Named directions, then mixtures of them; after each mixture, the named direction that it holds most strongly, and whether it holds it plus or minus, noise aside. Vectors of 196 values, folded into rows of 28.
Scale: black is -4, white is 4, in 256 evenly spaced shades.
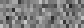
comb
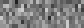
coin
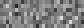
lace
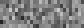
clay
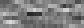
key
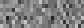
comb, plus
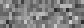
lace, plus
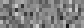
lace, minus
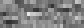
key, minus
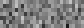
lace, minus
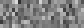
comb, plus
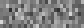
clay, minus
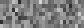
comb, plus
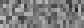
coin, plus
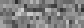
coin, plus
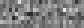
clay, minus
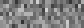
coin, plus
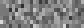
clay, minus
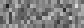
clay, plus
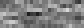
key, plus
